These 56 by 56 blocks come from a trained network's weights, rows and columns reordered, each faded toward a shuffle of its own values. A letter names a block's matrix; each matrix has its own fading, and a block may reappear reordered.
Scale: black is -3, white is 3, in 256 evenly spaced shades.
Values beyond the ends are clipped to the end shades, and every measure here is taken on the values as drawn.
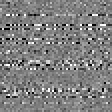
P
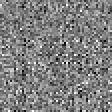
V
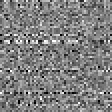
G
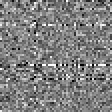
G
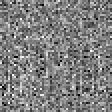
V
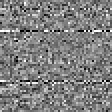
G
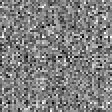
V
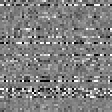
P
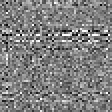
G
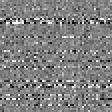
P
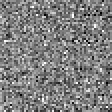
V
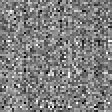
V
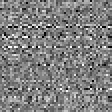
G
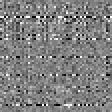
P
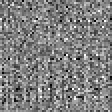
V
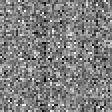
V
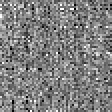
V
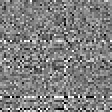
G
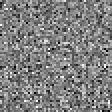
V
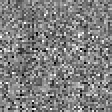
V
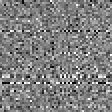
G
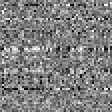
G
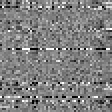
P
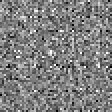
V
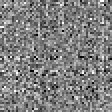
V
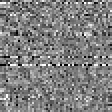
G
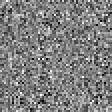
V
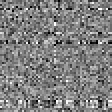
G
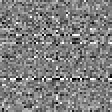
G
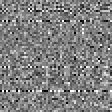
G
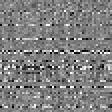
P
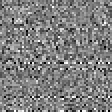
G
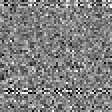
G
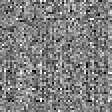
V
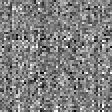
V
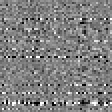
P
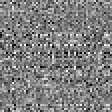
G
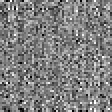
V
